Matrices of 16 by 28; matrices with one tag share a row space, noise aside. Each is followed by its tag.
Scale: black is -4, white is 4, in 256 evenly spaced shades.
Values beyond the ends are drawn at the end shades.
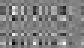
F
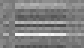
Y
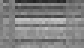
Y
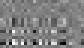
F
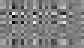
F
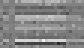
Y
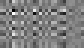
F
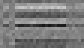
Y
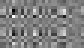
F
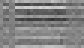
Y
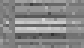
Y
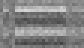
Y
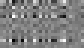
F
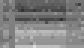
Y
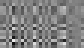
F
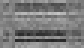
Y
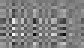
F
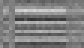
Y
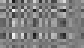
F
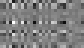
F
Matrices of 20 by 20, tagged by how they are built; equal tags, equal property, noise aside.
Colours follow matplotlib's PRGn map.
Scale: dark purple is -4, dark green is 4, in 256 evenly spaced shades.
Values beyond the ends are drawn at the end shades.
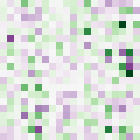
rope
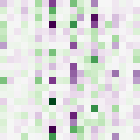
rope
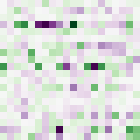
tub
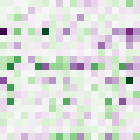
tub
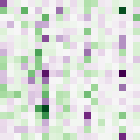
rope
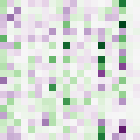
rope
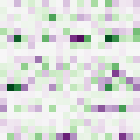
tub
